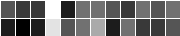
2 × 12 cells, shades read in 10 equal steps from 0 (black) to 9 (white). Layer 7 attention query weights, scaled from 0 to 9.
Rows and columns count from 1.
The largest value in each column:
3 2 2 9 3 4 6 3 4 4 3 4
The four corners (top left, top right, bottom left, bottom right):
3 4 1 3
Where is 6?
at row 2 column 7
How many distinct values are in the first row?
5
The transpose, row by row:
3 1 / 2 0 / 2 1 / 9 8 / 1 3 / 4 4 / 4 6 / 3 1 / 2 4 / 4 2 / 3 2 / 4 3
